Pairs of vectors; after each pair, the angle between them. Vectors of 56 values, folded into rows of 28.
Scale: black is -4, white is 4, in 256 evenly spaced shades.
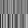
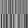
nearly opposite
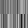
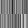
partly opposed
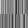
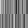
nearly parallel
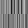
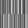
nearly opposite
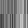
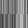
nearly parallel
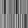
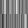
nearly opposite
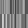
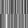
partly aligned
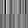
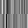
partly opposed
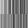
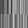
nearly opposite
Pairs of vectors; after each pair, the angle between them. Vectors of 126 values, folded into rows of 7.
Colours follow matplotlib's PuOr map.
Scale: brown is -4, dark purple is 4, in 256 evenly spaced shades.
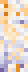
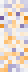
partly opposed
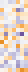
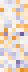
nearly parallel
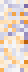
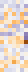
nearly parallel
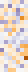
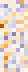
orthogonal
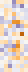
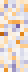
partly aligned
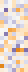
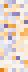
orthogonal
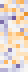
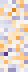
partly aligned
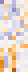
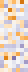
partly opposed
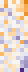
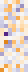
orthogonal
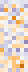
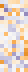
partly opposed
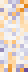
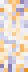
nearly opposite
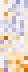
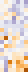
nearly parallel
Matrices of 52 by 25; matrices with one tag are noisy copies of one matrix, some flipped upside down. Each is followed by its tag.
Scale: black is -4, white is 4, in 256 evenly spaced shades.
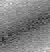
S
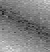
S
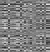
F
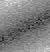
S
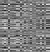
F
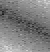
S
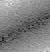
S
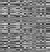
F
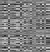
F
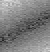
S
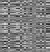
F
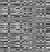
F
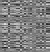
F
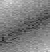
S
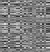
F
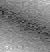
S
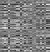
F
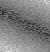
S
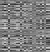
F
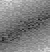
S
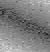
S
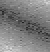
S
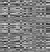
F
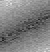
S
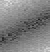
S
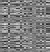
F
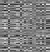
F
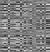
F
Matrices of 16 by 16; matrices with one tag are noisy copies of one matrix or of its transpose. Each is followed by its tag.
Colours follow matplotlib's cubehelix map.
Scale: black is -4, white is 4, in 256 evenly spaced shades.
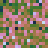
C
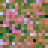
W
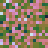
W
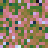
C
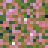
W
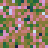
W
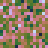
W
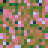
C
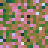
C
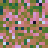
C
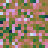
W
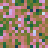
W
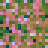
W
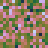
W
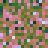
C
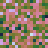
W
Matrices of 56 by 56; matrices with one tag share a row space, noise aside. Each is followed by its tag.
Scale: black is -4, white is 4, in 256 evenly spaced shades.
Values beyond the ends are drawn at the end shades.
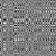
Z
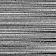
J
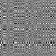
Z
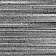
J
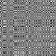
Z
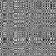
Z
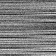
J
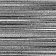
J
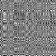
Z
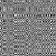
Z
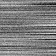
J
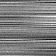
J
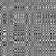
Z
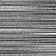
J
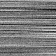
J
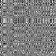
Z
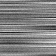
J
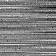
J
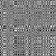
Z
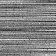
J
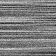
J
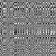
Z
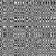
Z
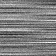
J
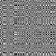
Z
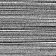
J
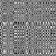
Z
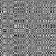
Z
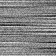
J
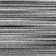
J
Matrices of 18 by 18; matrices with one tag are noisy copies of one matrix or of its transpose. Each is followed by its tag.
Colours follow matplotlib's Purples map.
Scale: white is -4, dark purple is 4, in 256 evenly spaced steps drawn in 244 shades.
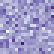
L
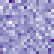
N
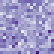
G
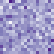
N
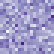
L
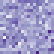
G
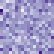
N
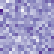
N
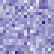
L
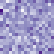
N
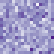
G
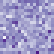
G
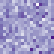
G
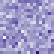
G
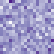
N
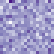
N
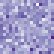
G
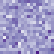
G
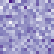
N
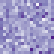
G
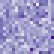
G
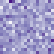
N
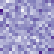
N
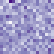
N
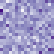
N
